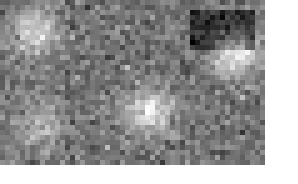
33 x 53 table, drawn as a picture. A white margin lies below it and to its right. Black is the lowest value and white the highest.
Odd patch: lower, in the top right. Mirror symmetry: none. Bumps: four. Average level on the scale: 50%. Ninth with the lowest average: top right.
